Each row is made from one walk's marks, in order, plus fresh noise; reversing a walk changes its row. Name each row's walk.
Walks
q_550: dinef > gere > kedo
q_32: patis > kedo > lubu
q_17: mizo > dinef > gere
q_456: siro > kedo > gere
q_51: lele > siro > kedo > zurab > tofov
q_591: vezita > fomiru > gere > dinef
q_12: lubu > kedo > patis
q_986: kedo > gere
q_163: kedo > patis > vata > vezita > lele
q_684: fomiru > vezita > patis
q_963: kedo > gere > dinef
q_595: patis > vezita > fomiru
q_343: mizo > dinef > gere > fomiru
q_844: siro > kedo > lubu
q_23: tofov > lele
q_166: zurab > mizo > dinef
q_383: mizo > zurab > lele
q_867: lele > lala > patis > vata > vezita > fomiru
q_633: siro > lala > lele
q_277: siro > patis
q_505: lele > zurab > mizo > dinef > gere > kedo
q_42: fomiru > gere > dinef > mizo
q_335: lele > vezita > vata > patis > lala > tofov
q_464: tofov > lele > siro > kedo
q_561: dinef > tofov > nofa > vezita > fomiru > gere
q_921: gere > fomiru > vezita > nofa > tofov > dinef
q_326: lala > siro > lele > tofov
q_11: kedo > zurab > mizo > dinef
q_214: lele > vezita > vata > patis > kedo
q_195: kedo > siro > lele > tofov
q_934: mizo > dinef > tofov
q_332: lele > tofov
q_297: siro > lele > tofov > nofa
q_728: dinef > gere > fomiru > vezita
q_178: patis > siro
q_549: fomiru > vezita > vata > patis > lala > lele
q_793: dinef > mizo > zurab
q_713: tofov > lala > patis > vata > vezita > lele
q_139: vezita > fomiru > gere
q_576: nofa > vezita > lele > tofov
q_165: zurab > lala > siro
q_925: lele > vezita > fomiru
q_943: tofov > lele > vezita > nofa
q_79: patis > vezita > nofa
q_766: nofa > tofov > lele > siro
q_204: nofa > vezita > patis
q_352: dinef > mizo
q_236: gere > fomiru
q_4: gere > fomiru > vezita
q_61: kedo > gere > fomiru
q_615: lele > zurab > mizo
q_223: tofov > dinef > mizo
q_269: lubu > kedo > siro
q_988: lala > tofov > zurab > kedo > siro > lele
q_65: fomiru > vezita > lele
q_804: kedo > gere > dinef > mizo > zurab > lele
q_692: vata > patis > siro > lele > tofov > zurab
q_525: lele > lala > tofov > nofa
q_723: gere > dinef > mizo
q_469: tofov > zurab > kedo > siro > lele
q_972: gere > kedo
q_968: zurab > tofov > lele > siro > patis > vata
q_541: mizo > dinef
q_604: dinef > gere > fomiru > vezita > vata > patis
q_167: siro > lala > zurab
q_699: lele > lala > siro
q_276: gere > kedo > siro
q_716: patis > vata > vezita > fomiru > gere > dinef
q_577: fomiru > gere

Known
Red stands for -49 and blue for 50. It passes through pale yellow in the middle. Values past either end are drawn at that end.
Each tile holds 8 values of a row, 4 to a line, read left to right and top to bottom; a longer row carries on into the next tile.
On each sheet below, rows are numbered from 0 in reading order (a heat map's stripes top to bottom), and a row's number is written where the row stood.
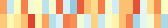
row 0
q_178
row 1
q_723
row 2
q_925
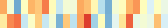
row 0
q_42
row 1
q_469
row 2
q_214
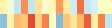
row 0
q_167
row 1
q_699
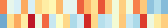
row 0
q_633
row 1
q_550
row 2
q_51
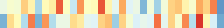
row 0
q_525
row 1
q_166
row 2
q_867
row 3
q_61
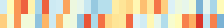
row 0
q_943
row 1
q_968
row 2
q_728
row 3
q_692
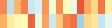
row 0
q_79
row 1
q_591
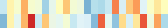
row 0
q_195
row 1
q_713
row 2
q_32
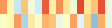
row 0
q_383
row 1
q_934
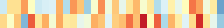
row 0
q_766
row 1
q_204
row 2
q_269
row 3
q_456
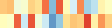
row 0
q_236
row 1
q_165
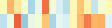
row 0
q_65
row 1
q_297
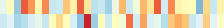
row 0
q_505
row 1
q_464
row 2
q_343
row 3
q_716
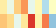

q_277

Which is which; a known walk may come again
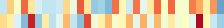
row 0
q_464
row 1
q_51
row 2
q_541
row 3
q_986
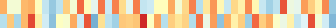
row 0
q_276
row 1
q_23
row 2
q_699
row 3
q_595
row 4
q_766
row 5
q_972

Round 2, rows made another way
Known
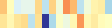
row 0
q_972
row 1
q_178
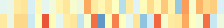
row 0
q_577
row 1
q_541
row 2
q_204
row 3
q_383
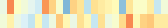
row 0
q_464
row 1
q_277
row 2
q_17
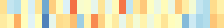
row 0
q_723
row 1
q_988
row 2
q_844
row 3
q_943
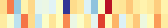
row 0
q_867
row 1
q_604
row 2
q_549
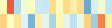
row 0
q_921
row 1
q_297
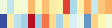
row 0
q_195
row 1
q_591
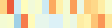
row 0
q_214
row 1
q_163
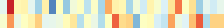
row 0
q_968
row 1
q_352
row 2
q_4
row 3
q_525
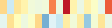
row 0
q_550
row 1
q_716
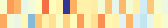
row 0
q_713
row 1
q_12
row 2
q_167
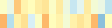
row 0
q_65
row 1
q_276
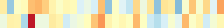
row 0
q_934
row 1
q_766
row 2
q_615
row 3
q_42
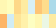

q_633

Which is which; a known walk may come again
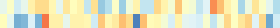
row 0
q_576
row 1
q_456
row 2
q_728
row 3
q_464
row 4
q_236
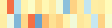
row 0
q_335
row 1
q_277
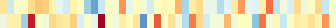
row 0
q_934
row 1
q_561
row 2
q_139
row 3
q_925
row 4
q_23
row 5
q_986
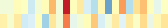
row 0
q_223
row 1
q_968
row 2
q_844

